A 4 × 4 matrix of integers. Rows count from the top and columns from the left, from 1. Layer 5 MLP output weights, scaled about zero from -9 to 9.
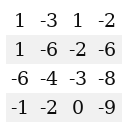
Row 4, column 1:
-1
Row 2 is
1 -6 -2 -6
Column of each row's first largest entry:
1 1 3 3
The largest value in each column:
1 -2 1 -2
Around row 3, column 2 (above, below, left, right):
-6 -2 -6 -3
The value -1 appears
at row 4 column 1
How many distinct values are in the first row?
3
